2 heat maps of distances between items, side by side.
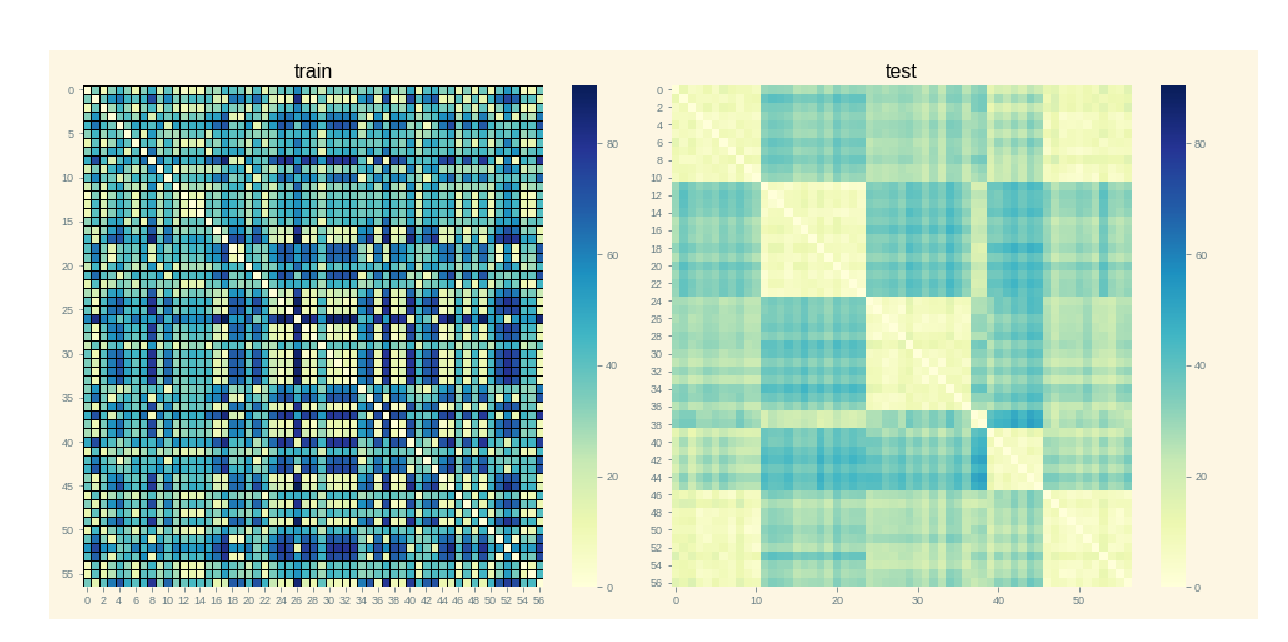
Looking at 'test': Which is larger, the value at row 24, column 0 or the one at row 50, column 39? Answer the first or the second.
the first
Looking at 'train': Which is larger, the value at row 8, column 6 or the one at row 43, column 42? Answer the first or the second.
the first
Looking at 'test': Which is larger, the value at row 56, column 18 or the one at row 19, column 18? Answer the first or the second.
the first
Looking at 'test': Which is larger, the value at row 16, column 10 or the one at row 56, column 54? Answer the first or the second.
the first
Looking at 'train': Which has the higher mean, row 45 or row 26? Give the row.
26
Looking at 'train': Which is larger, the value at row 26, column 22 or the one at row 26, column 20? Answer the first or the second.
the second
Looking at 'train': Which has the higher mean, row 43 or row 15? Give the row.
43
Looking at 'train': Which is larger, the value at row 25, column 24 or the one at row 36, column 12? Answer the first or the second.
the second
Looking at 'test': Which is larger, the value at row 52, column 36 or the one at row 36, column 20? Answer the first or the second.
the second
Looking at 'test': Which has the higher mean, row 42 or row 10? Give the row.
42
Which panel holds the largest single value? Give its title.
train
